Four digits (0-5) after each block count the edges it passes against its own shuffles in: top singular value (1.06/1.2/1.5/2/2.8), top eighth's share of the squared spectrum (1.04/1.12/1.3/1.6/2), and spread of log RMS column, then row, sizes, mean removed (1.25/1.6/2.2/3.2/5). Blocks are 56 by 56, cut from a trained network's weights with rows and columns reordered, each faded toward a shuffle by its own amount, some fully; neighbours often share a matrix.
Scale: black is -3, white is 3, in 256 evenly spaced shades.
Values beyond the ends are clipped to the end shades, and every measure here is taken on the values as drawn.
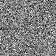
0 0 0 0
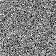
0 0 0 0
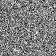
0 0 0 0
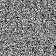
1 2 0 0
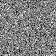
0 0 0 0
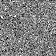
0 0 0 0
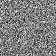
0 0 0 0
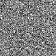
3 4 2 1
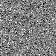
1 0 0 0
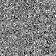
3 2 1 1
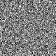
2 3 1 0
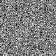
2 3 1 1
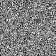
1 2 0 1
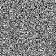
3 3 1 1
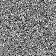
1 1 0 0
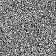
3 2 0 0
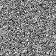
2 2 0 0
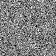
1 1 0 0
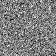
1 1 0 0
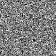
2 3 1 1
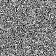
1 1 0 0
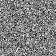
1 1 0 0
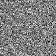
2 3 1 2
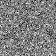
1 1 0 0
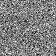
1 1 0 0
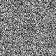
2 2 0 0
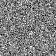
1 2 0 0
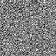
3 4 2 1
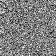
1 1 0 0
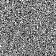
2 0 0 0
